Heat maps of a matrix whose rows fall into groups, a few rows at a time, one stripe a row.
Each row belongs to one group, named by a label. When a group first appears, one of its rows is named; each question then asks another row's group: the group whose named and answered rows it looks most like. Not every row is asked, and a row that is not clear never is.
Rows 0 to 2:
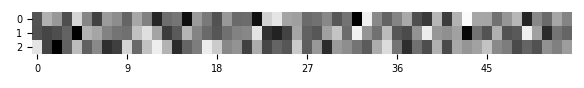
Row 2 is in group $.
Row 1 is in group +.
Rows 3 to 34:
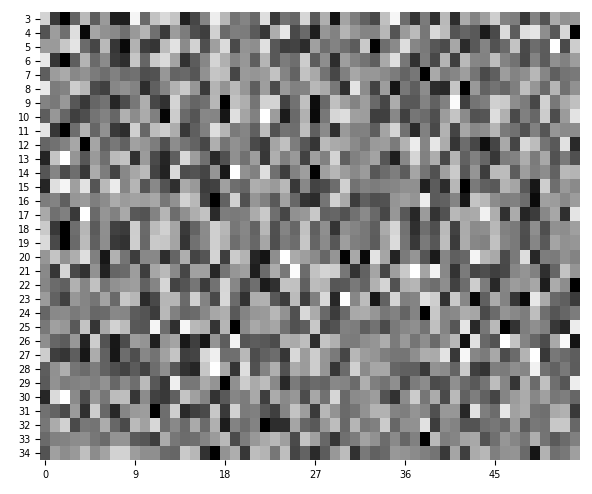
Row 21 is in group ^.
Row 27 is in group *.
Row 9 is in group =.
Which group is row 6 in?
$
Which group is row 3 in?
$
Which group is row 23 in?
+
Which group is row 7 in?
*
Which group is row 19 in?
$
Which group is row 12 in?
^
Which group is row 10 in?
=
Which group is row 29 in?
=
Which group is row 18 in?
$
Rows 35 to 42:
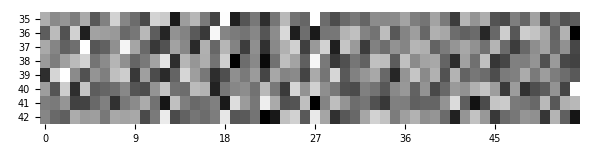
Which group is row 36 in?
^
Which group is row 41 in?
=
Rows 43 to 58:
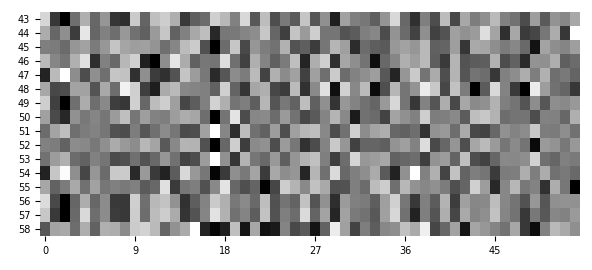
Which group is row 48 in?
+
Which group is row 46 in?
+
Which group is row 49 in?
$
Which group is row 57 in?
$
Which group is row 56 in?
$
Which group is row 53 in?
*
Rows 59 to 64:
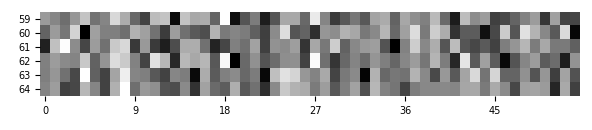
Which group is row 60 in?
^
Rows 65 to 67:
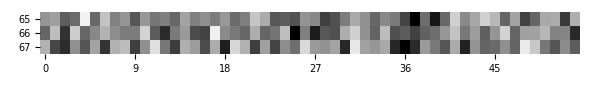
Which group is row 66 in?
^
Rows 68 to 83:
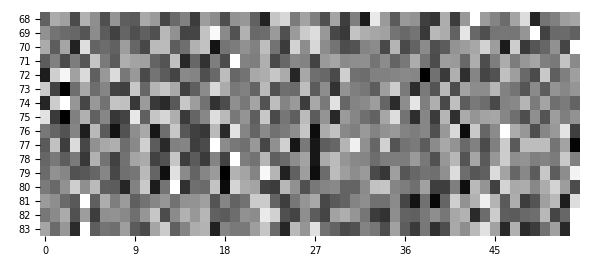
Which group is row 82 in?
=
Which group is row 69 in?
*
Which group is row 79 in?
=
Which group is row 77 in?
^
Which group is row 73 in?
$
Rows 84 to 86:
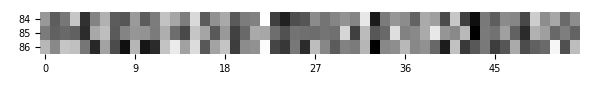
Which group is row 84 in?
+
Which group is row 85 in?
+
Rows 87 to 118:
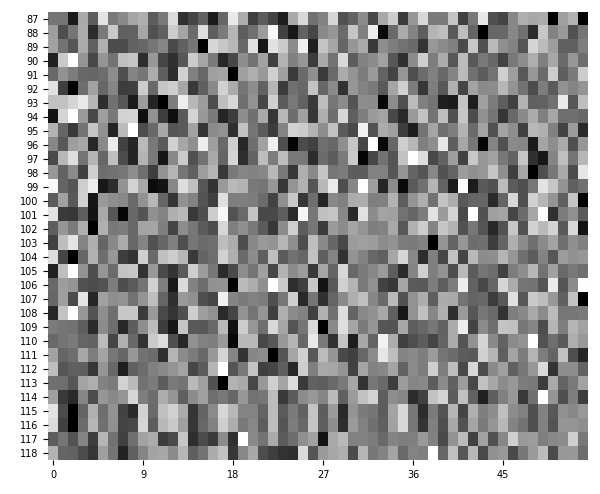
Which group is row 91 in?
=
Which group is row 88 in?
+
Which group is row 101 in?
*
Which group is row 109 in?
=
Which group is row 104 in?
$
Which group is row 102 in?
^
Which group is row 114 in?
+
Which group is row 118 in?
*
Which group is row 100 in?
^
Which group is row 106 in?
=
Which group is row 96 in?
+
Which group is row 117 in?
=
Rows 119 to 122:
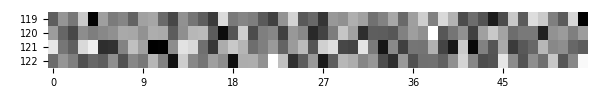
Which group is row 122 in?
=
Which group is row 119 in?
^
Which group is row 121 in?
+
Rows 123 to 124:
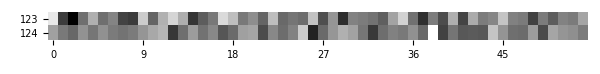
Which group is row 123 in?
$
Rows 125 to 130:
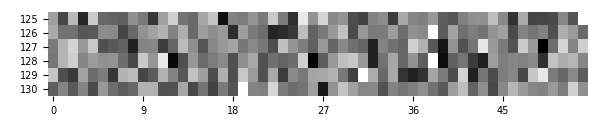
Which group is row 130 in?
=
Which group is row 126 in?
*
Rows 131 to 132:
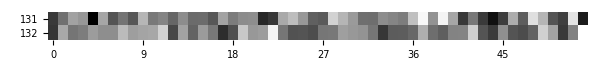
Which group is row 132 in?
=
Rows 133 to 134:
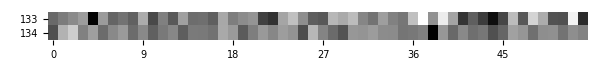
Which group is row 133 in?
^
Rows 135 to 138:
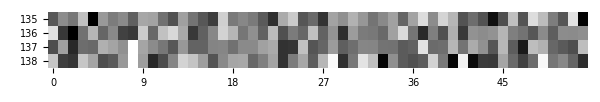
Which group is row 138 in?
+
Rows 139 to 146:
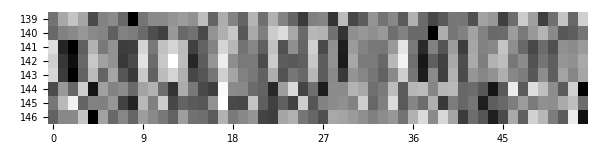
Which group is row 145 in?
*
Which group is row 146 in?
^
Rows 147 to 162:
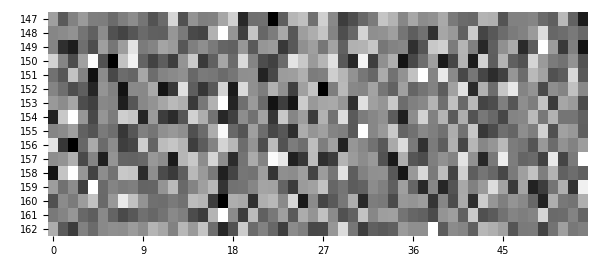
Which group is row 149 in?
+
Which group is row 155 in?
*
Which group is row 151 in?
^
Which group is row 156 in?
$
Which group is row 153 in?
*
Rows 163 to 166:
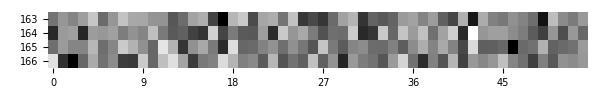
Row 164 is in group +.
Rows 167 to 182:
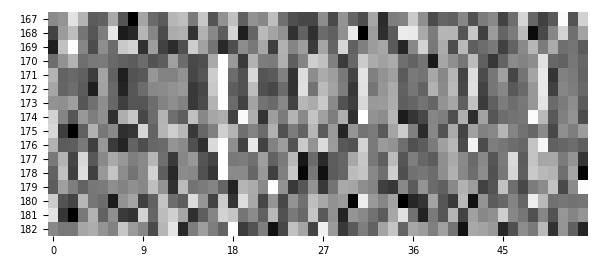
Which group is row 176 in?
*
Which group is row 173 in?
*
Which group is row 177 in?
^
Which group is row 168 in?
+
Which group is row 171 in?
*
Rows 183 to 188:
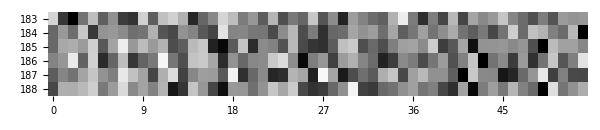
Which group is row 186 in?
=
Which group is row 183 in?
$
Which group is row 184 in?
^
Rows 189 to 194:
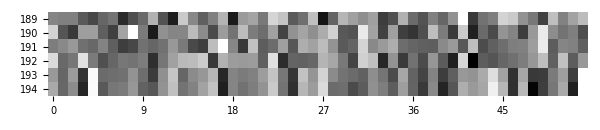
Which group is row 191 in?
*
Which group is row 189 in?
=
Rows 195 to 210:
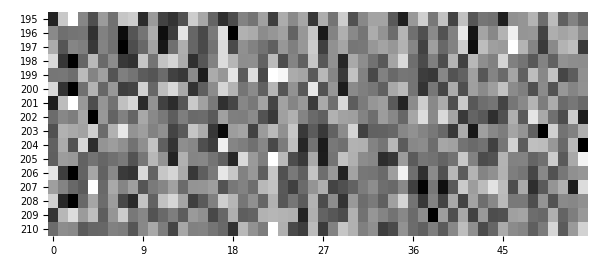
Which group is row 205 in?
=
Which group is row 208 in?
$
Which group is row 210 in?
=
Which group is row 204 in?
^
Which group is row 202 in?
^
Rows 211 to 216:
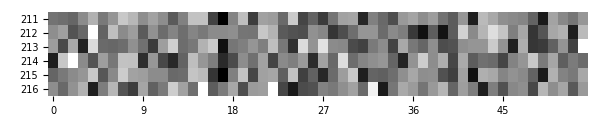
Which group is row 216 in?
+
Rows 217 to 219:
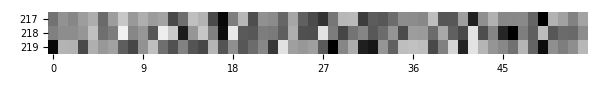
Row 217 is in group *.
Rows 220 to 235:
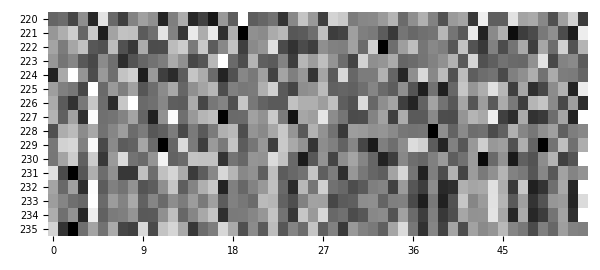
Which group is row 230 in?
=
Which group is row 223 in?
*
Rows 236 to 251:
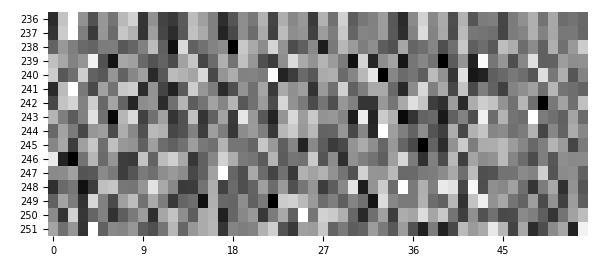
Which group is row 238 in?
=
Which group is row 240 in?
+
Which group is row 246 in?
$
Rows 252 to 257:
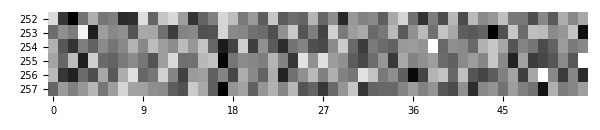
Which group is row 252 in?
$
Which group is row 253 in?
^
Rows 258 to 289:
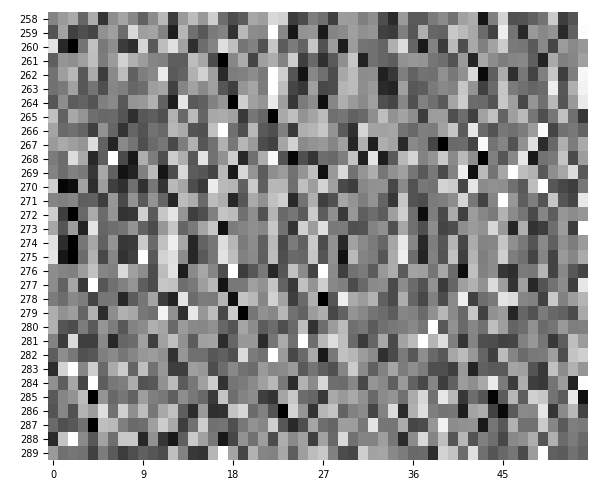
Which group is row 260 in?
$
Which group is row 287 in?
+
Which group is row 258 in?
=
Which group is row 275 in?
$
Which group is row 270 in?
*
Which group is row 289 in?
*
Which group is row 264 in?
=
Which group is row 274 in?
$
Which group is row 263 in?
=
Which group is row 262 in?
=
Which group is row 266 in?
*
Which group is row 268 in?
+
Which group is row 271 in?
=
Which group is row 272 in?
$
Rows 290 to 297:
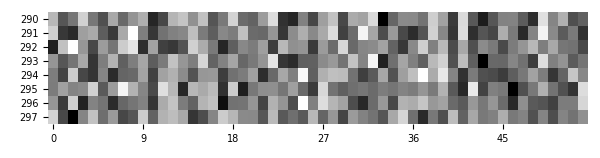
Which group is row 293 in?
+
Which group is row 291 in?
+
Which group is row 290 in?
+
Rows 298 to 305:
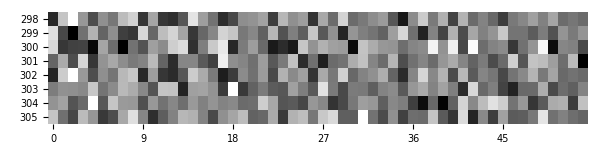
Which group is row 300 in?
*
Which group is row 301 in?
^
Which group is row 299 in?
$
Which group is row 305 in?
+
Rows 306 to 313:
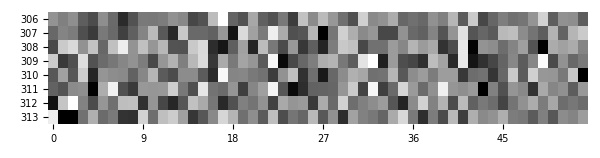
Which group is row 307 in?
=
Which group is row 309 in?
+
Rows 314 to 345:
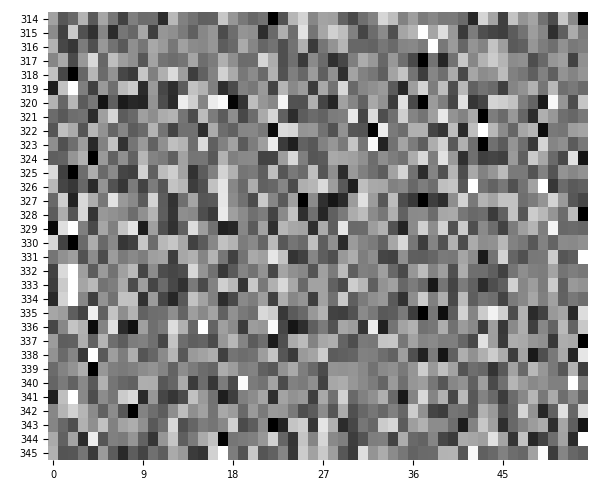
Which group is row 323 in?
+
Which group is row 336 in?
+
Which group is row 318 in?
$
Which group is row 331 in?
=
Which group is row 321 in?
+
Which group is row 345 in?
*
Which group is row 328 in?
^
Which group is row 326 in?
*
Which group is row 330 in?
$
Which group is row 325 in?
$
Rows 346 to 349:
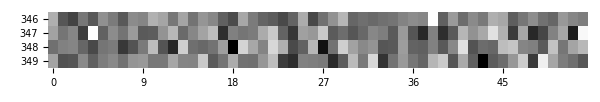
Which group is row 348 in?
=
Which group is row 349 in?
+
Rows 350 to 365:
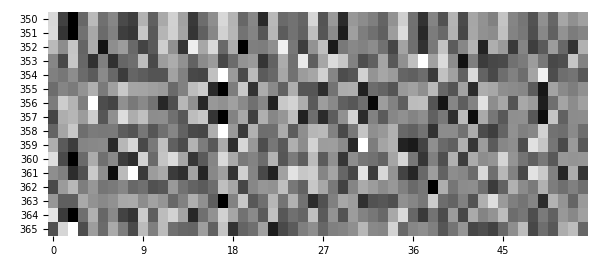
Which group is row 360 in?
$
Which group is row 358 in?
*
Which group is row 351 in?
$
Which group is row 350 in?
$
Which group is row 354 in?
*
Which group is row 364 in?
$
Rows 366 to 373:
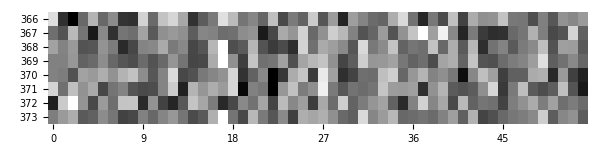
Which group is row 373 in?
*
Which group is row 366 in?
$
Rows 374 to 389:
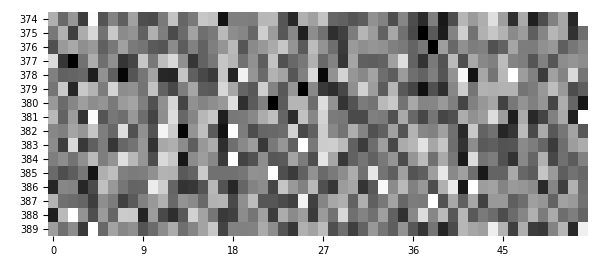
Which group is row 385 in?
+
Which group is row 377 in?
$
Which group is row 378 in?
=
